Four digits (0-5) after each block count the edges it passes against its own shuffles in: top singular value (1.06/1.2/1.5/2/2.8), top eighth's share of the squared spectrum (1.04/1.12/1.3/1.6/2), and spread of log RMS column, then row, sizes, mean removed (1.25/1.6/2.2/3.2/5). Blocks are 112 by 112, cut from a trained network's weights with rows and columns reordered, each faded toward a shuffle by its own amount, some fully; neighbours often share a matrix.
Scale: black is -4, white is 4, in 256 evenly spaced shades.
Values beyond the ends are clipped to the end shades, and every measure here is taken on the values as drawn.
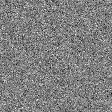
0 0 0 0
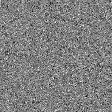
1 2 0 0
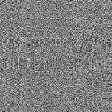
4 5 2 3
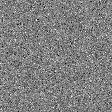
0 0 0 0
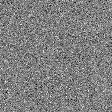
0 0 0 0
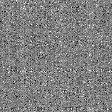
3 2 0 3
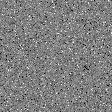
0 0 0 0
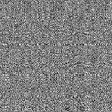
4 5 1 3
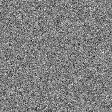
2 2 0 0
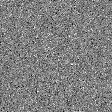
1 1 0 0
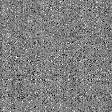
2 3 0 2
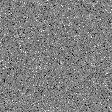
0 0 0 0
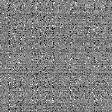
3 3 3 1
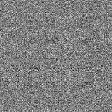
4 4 1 2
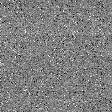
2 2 1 0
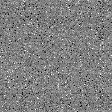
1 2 2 0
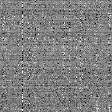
3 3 3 1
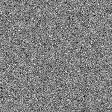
1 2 0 0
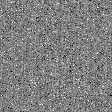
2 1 0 0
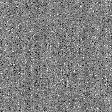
2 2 0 2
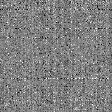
3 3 0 3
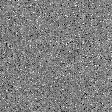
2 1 0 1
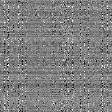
4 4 4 1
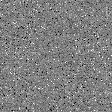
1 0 0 0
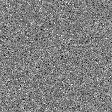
1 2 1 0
